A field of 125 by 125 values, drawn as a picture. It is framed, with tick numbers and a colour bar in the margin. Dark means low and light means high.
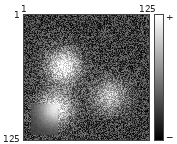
Odd patch: calmer, in the bottom left. Calmest part: bottom left. Bumps: three.
